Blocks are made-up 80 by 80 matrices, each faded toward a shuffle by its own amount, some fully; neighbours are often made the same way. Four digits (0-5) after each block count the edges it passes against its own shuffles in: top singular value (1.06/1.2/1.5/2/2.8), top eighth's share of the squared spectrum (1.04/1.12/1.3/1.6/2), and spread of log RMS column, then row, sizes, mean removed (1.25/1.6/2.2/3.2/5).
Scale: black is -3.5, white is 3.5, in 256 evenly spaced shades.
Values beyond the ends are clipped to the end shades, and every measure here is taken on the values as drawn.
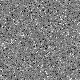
0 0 0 0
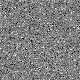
2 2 0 0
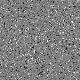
0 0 0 0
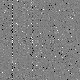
4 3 1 0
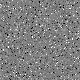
1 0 0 0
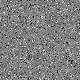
2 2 0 1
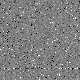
3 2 0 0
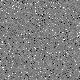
2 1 0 0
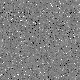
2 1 0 0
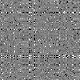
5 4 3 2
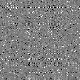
4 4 2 2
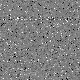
2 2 0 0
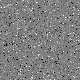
0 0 0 0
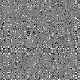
4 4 2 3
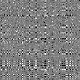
5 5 3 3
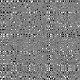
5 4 3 3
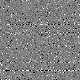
4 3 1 2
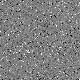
2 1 0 1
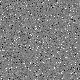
2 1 0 0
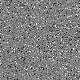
3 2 0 1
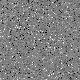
1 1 0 0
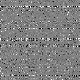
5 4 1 3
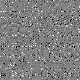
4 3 1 2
